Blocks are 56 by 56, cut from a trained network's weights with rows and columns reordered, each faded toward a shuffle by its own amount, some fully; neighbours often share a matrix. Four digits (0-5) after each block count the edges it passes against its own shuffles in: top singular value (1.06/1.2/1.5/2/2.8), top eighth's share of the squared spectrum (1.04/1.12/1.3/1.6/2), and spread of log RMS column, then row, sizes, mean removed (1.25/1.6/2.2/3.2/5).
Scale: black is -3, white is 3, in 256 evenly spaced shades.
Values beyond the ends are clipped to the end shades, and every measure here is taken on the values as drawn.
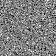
1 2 0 0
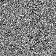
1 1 0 0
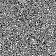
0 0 0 0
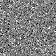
1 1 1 0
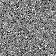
0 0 0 0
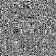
3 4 2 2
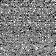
2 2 1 0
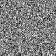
2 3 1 0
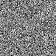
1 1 0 0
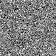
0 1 0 0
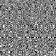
3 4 2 3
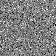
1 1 0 0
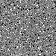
0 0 0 0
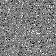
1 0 0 0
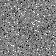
0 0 0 0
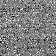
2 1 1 0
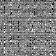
3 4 3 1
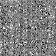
2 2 0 2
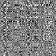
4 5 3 3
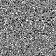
2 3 0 1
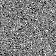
0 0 0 0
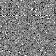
3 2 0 1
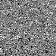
2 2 1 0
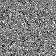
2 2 0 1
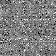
2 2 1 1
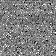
1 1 0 0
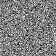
0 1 0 0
